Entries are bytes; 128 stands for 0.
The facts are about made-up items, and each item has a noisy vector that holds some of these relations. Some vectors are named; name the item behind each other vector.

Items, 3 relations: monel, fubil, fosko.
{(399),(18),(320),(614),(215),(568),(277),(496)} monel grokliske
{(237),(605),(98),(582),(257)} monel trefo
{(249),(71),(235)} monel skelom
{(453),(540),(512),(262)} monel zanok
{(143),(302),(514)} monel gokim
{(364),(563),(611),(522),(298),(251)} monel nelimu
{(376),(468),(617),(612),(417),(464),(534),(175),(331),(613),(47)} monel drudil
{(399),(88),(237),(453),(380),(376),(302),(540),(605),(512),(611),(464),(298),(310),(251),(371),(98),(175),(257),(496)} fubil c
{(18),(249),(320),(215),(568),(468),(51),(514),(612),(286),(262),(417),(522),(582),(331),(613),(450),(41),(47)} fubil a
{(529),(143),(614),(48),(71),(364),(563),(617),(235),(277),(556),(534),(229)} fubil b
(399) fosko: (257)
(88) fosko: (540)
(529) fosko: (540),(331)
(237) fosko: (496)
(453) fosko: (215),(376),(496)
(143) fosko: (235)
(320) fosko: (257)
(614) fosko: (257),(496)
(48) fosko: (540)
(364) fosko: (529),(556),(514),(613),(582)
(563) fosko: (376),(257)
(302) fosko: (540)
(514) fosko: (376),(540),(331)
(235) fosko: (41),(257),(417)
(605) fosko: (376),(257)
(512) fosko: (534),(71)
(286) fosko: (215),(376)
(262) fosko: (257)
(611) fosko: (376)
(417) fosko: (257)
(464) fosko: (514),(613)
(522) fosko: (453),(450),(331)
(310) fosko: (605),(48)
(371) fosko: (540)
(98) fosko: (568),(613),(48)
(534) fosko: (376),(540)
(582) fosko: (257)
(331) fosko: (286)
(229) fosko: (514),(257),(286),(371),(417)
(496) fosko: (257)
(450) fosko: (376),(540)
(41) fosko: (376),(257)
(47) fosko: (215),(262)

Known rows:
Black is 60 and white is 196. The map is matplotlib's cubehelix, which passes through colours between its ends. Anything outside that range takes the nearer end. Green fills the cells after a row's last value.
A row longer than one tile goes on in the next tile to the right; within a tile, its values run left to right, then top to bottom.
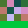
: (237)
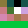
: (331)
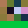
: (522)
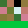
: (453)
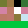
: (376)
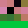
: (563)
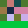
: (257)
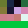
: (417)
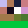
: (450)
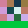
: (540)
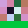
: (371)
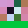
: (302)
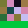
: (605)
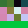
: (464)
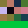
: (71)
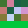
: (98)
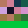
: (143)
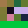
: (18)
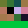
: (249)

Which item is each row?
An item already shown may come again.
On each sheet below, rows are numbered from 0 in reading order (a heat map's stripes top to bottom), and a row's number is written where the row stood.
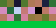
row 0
(512)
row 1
(229)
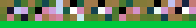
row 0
(215)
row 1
(582)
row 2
(534)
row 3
(286)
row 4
(320)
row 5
(286)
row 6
(450)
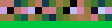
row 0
(364)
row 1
(71)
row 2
(41)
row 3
(51)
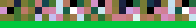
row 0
(235)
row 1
(257)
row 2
(534)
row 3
(611)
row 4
(417)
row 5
(262)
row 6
(534)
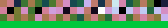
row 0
(614)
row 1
(582)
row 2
(277)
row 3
(514)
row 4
(48)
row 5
(617)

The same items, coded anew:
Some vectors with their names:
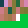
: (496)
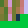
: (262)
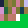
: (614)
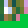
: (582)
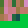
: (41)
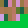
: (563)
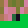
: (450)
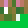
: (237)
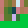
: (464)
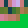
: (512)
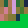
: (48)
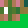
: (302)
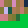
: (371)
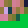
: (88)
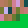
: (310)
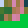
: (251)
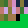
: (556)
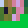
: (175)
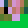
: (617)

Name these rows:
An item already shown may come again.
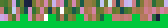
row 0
(71)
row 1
(614)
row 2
(98)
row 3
(522)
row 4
(512)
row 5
(286)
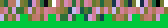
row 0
(229)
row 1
(215)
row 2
(376)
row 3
(51)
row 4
(215)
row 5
(215)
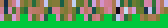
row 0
(534)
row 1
(364)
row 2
(364)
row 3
(453)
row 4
(249)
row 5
(417)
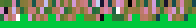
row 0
(277)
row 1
(229)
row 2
(611)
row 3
(540)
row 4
(257)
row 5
(48)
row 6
(529)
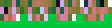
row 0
(277)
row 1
(235)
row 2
(320)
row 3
(215)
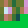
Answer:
(514)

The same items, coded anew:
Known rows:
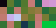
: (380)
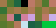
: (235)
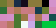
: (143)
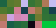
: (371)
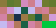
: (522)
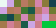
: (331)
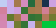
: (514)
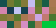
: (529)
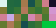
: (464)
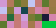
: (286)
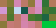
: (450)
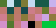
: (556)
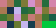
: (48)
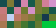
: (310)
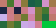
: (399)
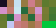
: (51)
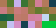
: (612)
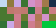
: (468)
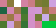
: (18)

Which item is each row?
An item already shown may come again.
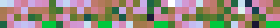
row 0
(262)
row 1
(262)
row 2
(582)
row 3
(262)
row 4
(249)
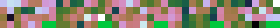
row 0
(215)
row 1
(617)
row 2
(320)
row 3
(611)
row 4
(71)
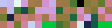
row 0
(215)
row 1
(235)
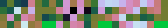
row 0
(229)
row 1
(257)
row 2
(262)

